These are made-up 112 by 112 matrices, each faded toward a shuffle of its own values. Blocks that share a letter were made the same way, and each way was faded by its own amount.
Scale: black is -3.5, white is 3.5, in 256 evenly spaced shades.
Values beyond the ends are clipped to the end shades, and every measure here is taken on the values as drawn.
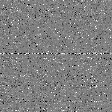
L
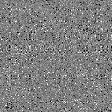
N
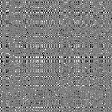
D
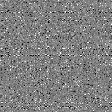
N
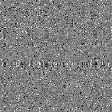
N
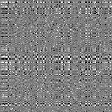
D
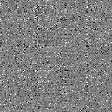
N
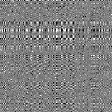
D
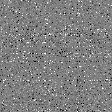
L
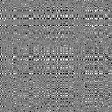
D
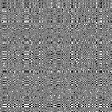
D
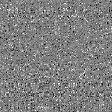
N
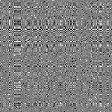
D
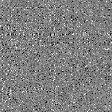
N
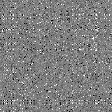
N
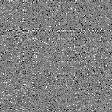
N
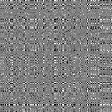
D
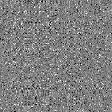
N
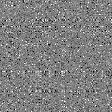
N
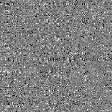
N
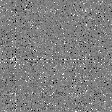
L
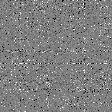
L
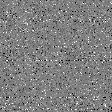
L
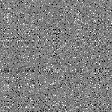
N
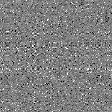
N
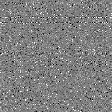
N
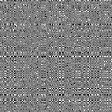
D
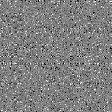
N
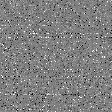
L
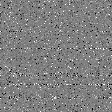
L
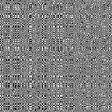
D
